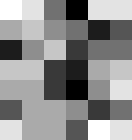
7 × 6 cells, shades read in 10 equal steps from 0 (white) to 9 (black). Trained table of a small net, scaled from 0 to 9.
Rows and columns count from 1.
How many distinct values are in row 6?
5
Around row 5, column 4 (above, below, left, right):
8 4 7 4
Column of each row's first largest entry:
4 5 1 4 4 5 4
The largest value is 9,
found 2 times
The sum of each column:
23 18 31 48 28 21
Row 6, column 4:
4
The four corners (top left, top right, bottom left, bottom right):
0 1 1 1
